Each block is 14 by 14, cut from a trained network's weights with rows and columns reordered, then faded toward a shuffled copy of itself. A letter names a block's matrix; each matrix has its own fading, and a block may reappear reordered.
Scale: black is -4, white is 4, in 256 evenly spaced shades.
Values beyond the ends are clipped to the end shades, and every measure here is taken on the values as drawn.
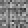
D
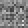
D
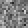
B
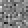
B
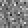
B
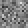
B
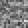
D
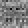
D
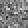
B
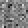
B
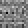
D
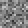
B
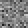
B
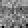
D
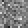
B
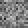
D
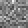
D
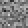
D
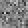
B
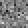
B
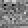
D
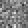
B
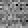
D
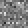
B
